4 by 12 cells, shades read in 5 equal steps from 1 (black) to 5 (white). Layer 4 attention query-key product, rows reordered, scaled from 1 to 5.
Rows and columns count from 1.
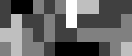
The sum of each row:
31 31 35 28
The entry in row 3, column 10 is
3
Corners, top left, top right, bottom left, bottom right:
2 2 3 4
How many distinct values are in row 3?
3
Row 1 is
2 1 1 3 2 3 5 4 4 2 2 2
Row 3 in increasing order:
2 2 2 3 3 3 3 3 3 3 4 4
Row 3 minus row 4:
1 0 0 -1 1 1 1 2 2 1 0 -1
